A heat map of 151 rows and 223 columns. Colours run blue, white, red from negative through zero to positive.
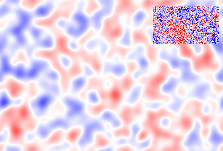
Average level on the scale: 50%. Stripes: none. Roughest part: top right. Odd patch: rougher, in the top right. Slope: none. Mirror symmetry: none.
